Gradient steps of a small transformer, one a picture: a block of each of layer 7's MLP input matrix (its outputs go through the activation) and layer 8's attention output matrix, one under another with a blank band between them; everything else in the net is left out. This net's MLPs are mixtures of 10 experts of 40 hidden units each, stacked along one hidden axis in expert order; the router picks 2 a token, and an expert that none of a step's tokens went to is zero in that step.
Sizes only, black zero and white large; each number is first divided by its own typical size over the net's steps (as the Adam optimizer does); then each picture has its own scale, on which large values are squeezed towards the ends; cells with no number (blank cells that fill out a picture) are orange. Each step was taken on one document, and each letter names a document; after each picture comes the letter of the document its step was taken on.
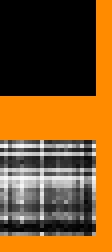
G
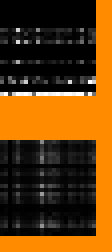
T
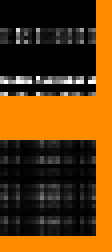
T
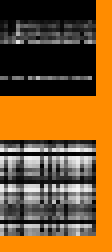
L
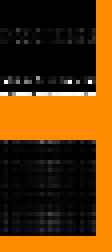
T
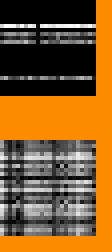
L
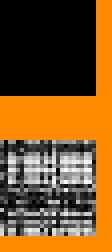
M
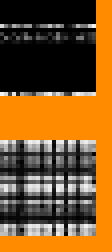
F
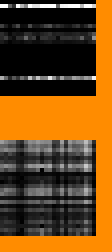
F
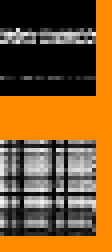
L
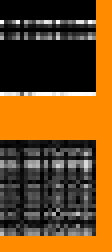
M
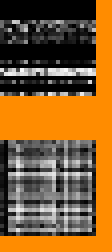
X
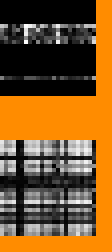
F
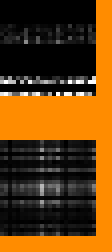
T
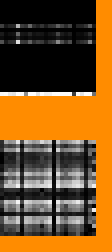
G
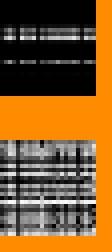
G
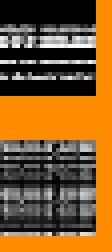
L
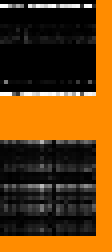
F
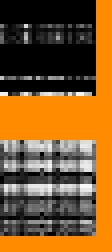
F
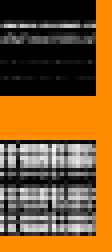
L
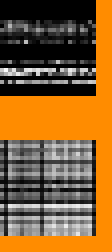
X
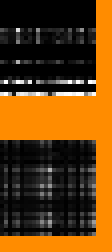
T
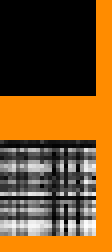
M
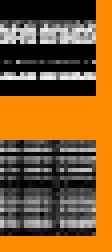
L
